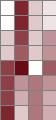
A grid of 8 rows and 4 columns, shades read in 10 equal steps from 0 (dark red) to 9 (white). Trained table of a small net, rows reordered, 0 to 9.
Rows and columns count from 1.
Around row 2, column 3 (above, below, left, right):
7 7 1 8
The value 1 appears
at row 1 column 2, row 2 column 2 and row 8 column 1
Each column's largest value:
9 7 9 8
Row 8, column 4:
6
